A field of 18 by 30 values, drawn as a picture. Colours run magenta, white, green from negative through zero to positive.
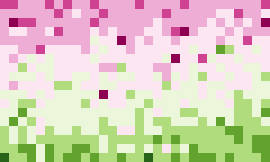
The grain is fine, like static. There are no regular stripes. Overall the values sit about 50% of the way up the scale. Values rise toward the bottom.
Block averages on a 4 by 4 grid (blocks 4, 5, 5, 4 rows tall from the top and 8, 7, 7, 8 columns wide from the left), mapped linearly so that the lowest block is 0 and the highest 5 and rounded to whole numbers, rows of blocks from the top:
0 0 0 1 / 2 2 2 2 / 3 3 3 3 / 4 4 5 5
